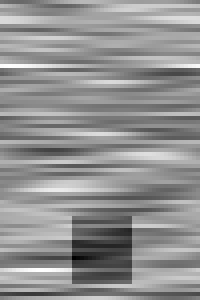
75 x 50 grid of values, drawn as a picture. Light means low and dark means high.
Streaks run across, left to right. In the bottom middle lies a patch that is higher than the rest. The bottom middle is the ninth with the highest average.
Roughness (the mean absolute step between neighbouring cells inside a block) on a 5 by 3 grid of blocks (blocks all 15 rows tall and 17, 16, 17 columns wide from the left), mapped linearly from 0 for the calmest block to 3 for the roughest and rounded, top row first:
1 0 1
2 1 2
2 2 1
0 2 1
3 2 1
